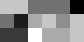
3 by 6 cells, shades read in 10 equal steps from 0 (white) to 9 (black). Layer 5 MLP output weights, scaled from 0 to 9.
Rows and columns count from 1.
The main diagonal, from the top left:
2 8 0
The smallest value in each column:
2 2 0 2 3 2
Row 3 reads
7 7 0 3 3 2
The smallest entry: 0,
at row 3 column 3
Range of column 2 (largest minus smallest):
6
